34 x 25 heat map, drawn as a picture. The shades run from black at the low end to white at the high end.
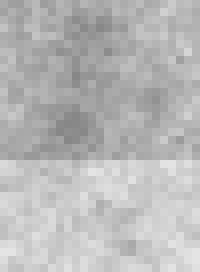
The field is mottled with small blotches. There are no regular stripes. On average the colour sits 70% of the way up the scale. A horizontal seam about 60% of the way down splits the table, and the bottom part is higher.
